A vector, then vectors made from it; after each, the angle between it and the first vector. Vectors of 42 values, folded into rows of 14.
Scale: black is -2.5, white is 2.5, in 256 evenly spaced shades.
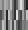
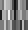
partly aligned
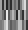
partly opposed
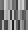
partly aligned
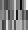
nearly opposite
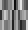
partly aligned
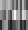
orthogonal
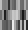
orthogonal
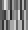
orthogonal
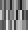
nearly opposite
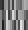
partly opposed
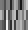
nearly opposite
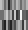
partly opposed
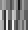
partly opposed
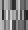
orthogonal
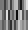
nearly opposite
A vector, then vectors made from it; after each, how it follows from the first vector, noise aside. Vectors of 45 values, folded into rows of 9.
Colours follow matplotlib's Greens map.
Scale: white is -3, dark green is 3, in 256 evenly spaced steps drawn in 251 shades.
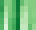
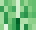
sign-scrambled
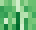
sign-scrambled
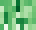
sign-scrambled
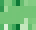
partly zeroed
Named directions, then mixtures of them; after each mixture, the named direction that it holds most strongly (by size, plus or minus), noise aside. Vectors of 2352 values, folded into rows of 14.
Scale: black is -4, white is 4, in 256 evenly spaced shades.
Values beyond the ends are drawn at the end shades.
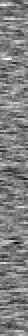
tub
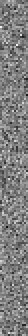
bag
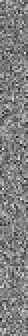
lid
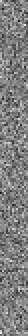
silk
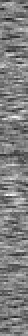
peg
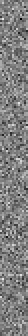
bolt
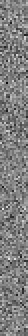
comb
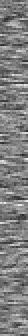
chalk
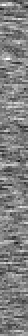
tub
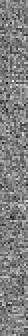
comb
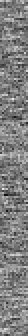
peg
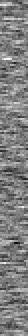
tub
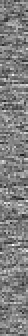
chalk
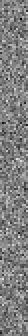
bolt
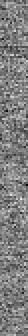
comb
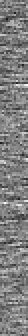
chalk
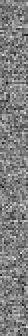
comb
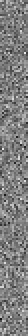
lid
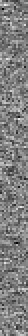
silk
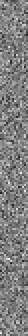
silk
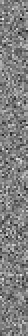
bolt
